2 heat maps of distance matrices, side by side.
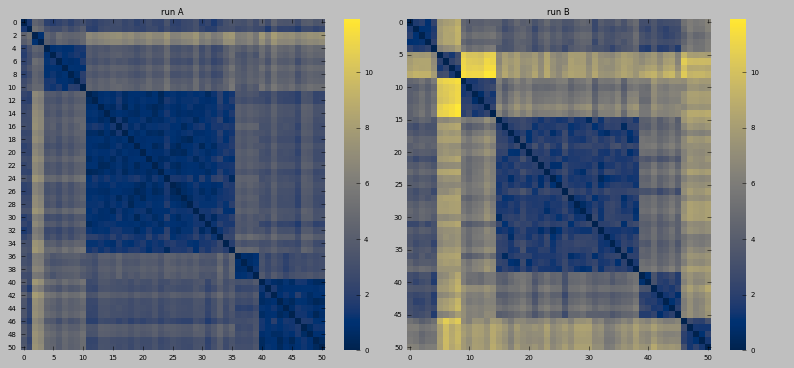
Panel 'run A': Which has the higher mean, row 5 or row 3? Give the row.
3
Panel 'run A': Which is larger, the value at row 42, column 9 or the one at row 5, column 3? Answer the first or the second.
the first
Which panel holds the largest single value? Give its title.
run B
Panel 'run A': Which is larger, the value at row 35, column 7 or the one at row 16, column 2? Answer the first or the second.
the second
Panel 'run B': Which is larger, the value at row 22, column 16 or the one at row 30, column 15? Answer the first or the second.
the first
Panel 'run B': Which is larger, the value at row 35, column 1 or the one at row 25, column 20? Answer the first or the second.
the first
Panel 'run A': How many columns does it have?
51
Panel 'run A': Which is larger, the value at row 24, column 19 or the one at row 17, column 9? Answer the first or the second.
the second
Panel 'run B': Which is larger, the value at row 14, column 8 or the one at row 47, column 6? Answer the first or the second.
the first
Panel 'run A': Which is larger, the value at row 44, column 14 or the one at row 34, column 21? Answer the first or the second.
the first
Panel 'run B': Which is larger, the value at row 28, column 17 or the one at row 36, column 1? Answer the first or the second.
the second
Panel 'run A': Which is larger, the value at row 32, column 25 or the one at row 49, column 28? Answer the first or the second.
the second
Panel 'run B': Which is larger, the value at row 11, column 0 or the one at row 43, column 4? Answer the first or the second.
the first
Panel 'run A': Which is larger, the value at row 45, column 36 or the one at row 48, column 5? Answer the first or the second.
the second
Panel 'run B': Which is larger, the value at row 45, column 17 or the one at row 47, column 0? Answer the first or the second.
the second
